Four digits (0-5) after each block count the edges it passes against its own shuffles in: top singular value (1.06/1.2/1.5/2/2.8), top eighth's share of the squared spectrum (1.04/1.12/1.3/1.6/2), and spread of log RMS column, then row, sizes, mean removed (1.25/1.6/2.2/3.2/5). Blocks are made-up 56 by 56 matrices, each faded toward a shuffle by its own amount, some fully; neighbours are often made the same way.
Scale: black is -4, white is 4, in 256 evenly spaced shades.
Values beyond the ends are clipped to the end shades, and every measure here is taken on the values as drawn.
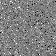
1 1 0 0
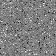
0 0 0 0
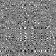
4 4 2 2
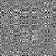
4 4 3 3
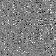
3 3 1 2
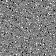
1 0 0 0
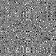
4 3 1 1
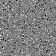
0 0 0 0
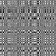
5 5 4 4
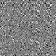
4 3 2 1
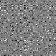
4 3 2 2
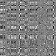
5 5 3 3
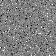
0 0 0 0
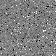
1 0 0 0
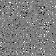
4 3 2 2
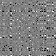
4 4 2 2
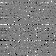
4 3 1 2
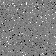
2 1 0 0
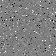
1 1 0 0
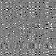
4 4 2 3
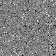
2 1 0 0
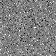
1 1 0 0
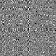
4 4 2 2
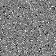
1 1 0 0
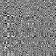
4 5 2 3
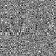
3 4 2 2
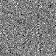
3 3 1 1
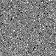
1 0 0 0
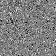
0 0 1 0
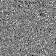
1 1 0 0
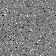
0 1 0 0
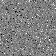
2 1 0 0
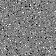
1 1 0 0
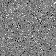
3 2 0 0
